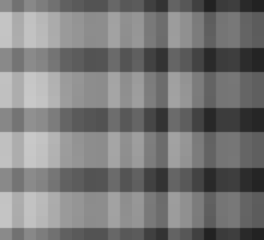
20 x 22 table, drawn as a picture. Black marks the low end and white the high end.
Overall the values sit about 50% of the way up the scale. Horizontal stripes repeat 4 times down the table. It is mirror symmetric from top to bottom. The middle left is the ninth with the highest average. The field climbs toward the left.
